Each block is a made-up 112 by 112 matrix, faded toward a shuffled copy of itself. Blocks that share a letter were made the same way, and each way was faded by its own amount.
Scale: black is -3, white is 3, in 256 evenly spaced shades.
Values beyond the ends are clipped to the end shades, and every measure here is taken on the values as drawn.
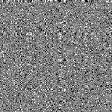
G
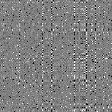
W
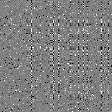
W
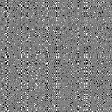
W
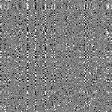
W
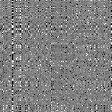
W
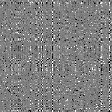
W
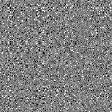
G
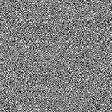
G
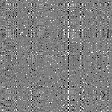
W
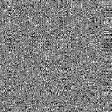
G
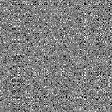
G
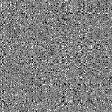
G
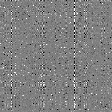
W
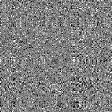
G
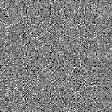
G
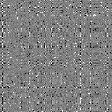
W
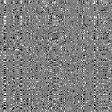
W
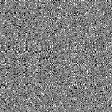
G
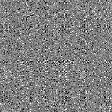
G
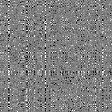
W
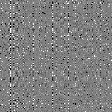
W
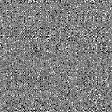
G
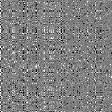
W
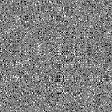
G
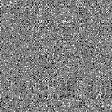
G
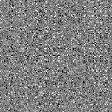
G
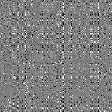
W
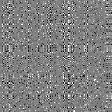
W
